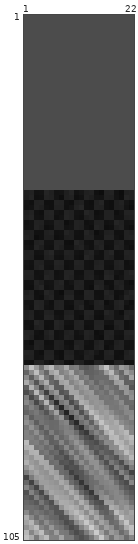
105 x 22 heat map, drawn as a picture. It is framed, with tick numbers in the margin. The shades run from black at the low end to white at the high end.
It is made of 3 by 1 panels. Panel 1,1: low, flat. Panel 2,1: very low, checkered, faint in contrast. Panel 3,1: middling, slanting down to the right, strong in contrast.
